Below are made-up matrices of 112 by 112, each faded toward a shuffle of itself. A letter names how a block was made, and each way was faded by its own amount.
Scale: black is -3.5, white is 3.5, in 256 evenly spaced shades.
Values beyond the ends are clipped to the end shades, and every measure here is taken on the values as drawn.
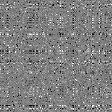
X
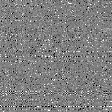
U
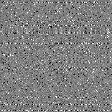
U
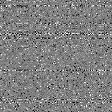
U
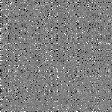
X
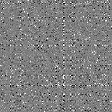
X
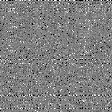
U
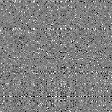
U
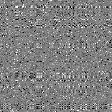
U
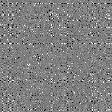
X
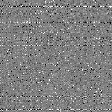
U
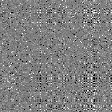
X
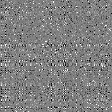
X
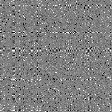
X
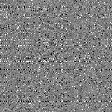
U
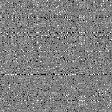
U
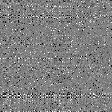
U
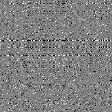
U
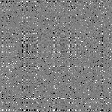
X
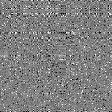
U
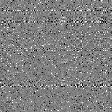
U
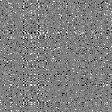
X
